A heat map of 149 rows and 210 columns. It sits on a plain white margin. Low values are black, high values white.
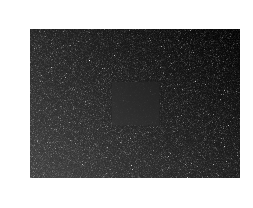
Ninth with the lowest average: top right. Ninth with the highest average: bottom left. Slope: up to the bottom left. Odd patch: calmer, in the centre.
